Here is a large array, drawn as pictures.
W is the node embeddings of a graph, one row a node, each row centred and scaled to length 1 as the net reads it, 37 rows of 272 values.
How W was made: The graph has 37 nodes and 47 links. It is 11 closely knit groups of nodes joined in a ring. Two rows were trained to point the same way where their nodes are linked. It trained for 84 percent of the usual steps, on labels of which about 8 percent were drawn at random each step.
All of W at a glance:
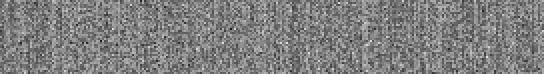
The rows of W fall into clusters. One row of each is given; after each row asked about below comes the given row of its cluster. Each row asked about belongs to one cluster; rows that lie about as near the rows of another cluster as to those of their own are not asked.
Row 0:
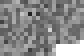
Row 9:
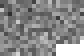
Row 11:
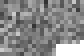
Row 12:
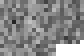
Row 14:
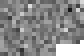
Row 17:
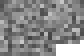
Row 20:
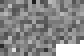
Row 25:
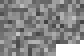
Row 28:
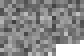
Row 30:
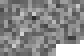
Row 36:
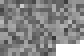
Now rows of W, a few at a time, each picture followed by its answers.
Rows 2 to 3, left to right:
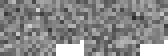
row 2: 9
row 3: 30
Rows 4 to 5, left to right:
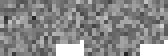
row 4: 36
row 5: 30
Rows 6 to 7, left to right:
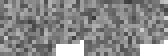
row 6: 11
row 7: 36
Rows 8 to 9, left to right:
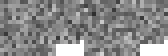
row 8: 0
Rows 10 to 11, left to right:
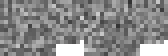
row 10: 30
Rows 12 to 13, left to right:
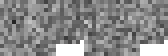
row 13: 14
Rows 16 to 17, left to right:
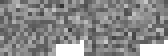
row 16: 0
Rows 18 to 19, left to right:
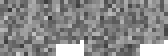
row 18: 12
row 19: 11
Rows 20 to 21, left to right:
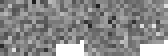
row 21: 17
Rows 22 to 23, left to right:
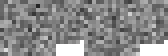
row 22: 20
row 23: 14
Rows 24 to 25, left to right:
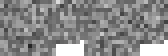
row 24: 25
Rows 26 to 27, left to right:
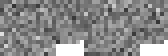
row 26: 28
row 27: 9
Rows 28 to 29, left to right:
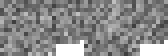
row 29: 12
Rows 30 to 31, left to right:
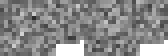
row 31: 25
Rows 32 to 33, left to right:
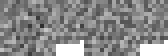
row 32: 20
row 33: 20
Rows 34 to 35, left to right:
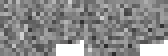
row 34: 11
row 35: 17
